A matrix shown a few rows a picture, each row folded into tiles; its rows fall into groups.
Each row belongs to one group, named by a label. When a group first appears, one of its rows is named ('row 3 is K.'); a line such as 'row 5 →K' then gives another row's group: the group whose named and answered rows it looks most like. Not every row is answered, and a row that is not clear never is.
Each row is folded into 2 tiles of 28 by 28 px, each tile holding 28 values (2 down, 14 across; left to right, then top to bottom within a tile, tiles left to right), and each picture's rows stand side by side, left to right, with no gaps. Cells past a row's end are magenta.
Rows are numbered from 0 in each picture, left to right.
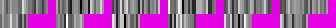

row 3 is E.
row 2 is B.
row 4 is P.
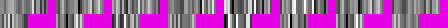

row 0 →E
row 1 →P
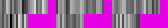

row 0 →P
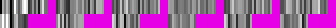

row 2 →B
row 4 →B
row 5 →B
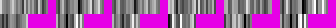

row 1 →P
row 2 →P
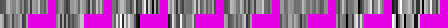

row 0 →B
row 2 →E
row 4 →B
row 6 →P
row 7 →B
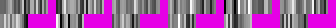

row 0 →E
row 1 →B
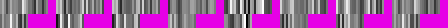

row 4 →B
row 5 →E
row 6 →E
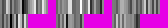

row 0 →P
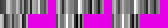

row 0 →B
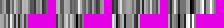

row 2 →B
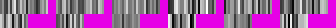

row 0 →B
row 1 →P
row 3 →B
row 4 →E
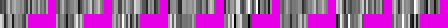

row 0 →B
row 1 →P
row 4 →E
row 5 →P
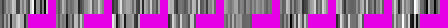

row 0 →E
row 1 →P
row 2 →B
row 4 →E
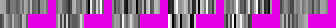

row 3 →B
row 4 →E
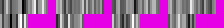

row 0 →P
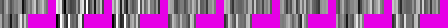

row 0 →P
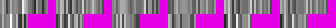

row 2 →E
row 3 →B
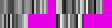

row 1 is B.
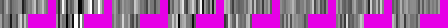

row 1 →P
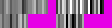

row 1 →E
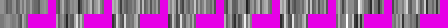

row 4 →P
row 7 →E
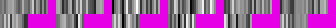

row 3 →P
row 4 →B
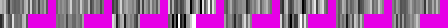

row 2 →B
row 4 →P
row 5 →P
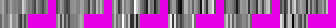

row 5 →B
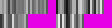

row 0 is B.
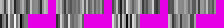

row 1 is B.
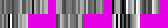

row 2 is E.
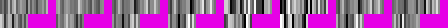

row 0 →B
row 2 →P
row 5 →B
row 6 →P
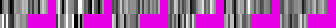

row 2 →B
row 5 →P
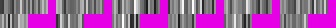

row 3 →E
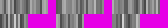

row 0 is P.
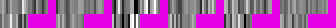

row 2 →P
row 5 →B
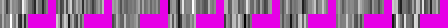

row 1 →B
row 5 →P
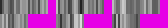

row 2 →E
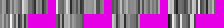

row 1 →E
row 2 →B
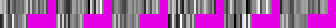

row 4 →P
